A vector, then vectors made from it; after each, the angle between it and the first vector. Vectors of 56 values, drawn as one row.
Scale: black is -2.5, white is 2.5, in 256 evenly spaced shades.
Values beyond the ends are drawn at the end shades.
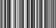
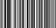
nearly parallel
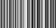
partly aligned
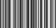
partly aligned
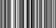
nearly parallel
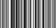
nearly opposite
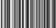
partly aligned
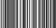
orthogonal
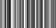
nearly parallel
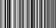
nearly parallel
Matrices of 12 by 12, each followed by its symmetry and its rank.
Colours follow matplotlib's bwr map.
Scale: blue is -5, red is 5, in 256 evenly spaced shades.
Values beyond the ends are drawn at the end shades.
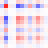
symmetric, rank one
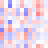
neither, rank two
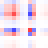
symmetric, rank one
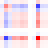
symmetric, rank one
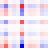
neither, rank one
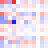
neither, rank two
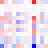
neither, rank two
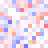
antisymmetric, full rank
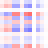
neither, rank one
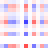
neither, rank one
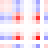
symmetric, rank one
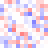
antisymmetric, full rank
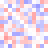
antisymmetric, full rank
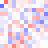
antisymmetric, full rank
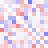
antisymmetric, full rank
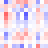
neither, rank two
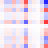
neither, rank one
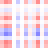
neither, rank one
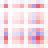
symmetric, rank one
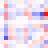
neither, rank two
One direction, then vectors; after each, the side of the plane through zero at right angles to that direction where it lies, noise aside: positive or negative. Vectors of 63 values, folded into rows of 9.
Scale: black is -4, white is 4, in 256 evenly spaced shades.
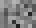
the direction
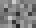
positive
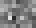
positive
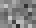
positive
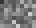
negative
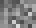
negative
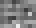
negative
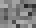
positive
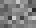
positive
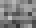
positive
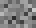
negative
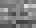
negative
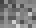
negative
